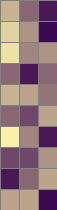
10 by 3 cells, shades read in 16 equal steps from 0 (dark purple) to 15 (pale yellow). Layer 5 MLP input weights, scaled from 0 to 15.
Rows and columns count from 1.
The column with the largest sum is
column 1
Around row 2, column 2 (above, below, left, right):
6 8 13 0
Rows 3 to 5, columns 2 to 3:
8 9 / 1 6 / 10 7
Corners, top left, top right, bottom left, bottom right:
11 1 10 0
